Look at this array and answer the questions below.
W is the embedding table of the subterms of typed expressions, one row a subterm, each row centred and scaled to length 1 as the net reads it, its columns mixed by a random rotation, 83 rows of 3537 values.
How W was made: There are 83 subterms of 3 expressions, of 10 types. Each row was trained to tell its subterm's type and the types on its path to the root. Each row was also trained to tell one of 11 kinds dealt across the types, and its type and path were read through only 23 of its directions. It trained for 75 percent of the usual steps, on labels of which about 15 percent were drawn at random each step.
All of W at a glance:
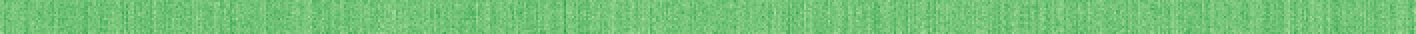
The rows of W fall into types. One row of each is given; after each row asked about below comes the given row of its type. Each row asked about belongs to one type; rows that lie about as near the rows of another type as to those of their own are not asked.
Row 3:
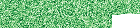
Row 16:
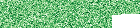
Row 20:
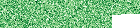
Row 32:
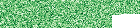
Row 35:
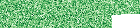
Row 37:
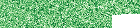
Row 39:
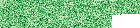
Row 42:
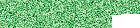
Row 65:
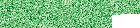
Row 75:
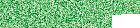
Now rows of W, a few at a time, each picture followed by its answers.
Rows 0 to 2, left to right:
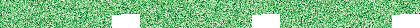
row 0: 35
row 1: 32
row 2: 75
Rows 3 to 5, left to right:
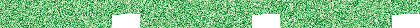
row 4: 39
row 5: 42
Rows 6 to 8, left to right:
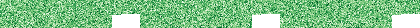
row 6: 42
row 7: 37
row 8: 32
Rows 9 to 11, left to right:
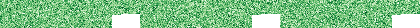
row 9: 35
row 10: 20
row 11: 16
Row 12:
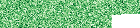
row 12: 35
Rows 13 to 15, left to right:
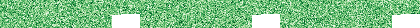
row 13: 35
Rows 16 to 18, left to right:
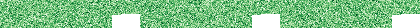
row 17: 16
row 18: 35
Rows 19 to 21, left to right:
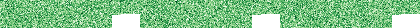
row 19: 65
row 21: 75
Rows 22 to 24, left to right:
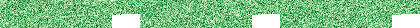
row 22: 39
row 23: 39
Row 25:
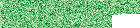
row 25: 39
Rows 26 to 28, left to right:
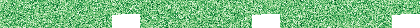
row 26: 39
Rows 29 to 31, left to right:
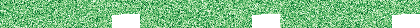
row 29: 32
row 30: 32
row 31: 39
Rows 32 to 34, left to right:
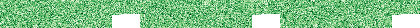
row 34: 32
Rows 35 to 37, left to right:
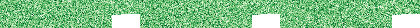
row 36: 65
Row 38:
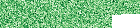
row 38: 75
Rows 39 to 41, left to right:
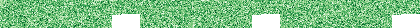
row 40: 42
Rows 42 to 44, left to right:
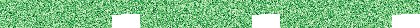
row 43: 20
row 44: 32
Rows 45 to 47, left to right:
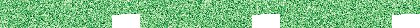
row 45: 20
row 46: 20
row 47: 35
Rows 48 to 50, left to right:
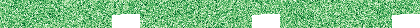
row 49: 32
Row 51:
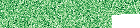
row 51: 20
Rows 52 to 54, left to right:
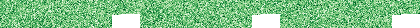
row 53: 65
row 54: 35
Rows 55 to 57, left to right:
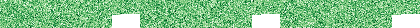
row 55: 65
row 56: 75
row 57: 42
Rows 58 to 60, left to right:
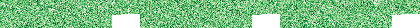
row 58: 35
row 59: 32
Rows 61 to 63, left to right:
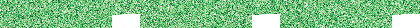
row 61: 32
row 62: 20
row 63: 65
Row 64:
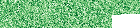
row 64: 35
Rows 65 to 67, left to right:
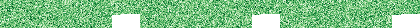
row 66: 20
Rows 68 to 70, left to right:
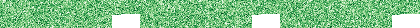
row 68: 42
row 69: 75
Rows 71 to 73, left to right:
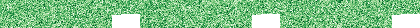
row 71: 42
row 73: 20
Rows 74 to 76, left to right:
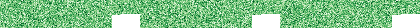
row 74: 75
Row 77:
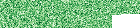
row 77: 42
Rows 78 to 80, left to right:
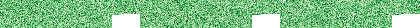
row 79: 42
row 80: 42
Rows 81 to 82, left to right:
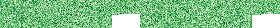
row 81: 65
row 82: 37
